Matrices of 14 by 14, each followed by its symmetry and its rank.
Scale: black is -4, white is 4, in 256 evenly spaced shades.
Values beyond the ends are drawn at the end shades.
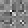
symmetric, rank three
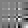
symmetric, rank one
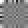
symmetric, rank one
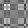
symmetric, rank one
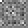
symmetric, rank three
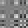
symmetric, rank one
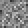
symmetric, full rank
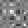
symmetric, rank three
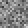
symmetric, full rank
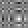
symmetric, rank one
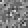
symmetric, full rank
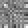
symmetric, rank three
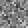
symmetric, full rank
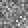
symmetric, full rank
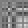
symmetric, rank one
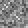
symmetric, full rank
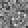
symmetric, full rank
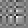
symmetric, rank one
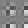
symmetric, rank one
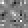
symmetric, rank three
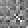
symmetric, rank three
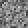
symmetric, full rank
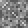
symmetric, full rank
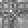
symmetric, rank three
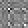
symmetric, rank three
